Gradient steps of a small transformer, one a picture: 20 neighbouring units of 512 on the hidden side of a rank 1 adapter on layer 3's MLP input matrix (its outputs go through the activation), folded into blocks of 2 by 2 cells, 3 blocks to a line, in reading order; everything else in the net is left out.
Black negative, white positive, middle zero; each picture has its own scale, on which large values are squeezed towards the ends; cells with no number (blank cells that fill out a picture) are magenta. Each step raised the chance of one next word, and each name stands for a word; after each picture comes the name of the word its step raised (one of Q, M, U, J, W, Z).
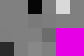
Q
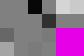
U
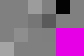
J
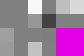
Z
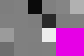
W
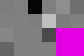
Q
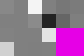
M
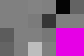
J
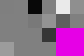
Q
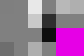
Z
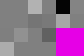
J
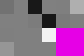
W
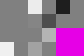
M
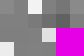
M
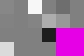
W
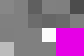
Z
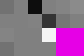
W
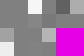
M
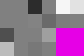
U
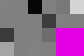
U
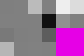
Z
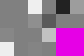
M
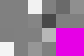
M
